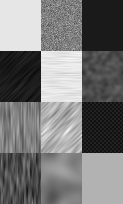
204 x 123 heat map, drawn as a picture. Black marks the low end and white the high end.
It is made of 4 by 3 panels. Panel 1,1: very high, flat. Panel 1,2: middling, fine-grained. Panel 1,3: very low, flat. Panel 2,1: very low, slanting up to the right, faint in contrast. Panel 2,2: very high, streaked across, faint in contrast. Panel 2,3: low, blotchy, faint in contrast. Panel 3,1: middling, streaked downward. Panel 3,2: high, slanting up to the right. Panel 3,3: very low, checkered, faint in contrast. Panel 4,1: low, streaked downward. Panel 4,2: middling, smooth. Panel 4,3: high, flat.
